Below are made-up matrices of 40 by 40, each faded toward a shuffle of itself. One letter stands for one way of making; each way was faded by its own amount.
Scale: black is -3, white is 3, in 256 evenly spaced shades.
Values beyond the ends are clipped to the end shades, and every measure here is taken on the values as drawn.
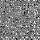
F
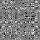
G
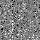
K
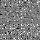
F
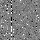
K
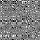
G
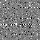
F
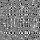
G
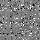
F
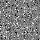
K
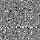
F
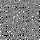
F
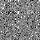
F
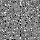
K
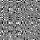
G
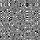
G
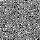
K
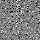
F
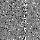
K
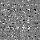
F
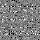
F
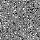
K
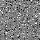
K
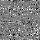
F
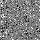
K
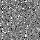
K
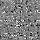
F
